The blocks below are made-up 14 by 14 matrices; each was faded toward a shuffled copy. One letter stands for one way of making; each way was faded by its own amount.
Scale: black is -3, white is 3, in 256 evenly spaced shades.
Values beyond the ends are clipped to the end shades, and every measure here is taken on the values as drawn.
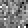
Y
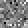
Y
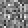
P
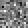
Y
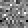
Y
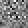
P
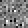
Y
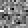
Y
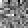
P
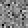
Y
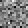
P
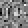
P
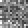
P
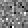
Y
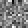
P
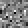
Y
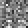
P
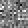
P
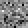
Y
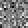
P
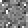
Y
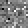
Y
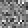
P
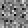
P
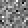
Y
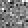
Y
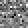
Y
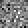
Y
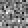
Y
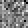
Y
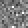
Y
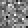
Y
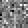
Y
